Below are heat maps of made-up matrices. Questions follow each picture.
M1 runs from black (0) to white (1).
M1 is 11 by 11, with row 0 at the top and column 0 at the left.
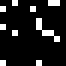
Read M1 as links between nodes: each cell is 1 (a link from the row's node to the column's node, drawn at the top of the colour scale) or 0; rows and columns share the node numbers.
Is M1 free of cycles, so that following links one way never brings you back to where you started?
yes
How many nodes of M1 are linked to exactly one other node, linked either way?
2
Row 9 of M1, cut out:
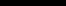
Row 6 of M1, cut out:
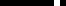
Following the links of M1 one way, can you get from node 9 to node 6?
no
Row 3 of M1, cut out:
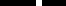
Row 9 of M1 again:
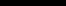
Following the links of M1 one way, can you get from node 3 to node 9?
yes
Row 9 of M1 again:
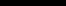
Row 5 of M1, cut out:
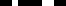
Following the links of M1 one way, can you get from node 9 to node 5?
no
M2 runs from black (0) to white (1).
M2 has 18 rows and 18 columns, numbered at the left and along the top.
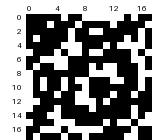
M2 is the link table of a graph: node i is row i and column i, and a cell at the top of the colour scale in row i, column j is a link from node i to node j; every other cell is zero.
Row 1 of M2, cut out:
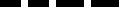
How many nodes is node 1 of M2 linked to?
4
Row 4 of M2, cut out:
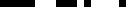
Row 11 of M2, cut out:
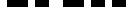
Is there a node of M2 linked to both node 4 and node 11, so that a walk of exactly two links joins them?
yes
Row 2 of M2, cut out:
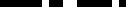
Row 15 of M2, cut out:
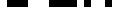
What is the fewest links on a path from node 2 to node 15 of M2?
2
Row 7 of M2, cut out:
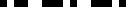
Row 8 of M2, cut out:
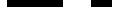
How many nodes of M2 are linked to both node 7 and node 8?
4
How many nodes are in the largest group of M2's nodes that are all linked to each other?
4
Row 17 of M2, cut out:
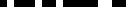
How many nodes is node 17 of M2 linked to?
5
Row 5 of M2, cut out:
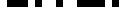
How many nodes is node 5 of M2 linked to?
8
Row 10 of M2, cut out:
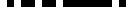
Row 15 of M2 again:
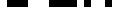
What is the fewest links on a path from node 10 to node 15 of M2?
2
